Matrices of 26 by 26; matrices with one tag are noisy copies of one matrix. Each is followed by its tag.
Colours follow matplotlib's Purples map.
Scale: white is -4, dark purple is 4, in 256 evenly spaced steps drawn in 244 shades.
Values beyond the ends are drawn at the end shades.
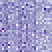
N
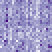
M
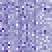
N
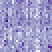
M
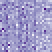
N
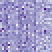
N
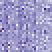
N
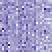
N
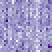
M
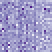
N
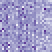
N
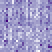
M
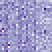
N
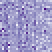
N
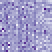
N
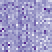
N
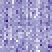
M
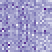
N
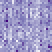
M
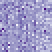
N
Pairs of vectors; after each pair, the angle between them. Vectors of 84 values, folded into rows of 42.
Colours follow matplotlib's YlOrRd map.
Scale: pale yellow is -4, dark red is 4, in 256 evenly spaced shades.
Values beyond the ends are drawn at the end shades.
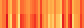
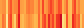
nearly opposite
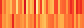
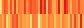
orthogonal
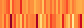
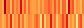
partly aligned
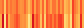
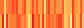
nearly parallel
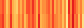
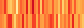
partly aligned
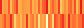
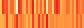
partly opposed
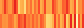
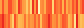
partly opposed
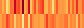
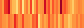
partly opposed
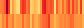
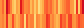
partly aligned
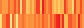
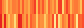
orthogonal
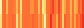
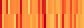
nearly opposite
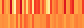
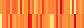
orthogonal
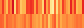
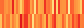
partly aligned
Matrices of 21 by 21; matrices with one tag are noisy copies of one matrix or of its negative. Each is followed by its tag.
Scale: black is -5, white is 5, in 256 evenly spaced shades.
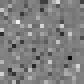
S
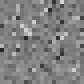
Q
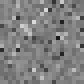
Q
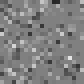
S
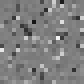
Q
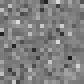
S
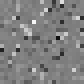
Q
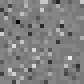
S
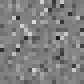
Q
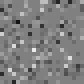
S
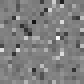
Q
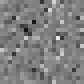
Q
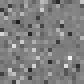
S
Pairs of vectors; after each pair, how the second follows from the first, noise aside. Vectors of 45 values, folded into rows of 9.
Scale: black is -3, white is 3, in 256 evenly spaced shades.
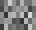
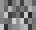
negated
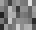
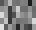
negated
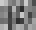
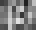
negated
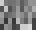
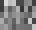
reversed
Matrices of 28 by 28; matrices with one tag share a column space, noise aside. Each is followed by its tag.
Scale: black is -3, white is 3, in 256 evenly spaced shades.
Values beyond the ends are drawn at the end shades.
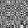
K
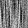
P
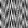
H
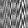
H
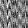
H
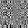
K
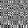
K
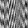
H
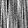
P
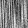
P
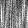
P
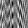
H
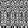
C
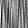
P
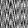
H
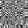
K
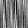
P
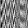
H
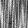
P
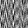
H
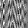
H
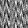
H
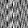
H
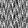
H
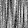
P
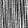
P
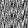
H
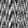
H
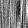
P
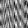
H
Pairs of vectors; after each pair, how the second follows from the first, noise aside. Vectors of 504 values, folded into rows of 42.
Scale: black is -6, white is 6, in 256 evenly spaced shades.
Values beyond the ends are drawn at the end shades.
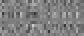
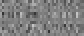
copied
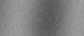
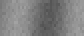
copied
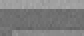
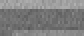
copied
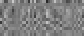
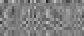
copied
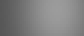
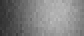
scaled up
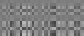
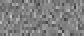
shuffled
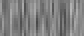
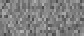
shuffled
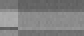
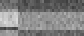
scaled up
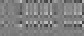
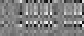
scaled up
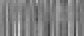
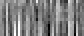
scaled up
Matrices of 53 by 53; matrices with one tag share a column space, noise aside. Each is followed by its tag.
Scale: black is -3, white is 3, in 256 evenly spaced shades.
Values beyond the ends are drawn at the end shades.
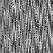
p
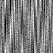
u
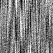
u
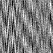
p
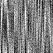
u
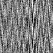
p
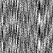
p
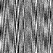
p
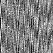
p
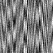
p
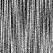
u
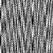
p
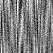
u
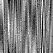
u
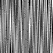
u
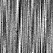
u
